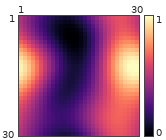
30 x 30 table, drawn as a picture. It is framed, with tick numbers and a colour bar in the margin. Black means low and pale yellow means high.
The bottom right is the calmest part. No lone cell stands out from its neighbours. The ninth with the highest average is the middle right. The top middle is the ninth with the lowest average.
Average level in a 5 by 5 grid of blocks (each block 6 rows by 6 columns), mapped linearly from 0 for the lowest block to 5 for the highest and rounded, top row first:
2 0 0 2 3
4 1 0 2 5
4 1 0 3 5
3 1 1 3 4
2 1 1 3 3
